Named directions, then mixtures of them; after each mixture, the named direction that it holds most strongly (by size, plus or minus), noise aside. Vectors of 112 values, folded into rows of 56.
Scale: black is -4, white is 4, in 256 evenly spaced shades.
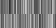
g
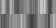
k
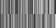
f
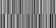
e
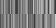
f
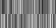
e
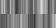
k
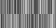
g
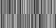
g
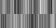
k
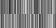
g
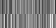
e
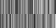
f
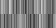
g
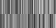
f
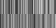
f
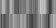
k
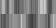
k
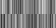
e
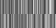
f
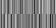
e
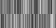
g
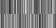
g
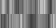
k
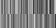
f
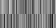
g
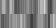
k
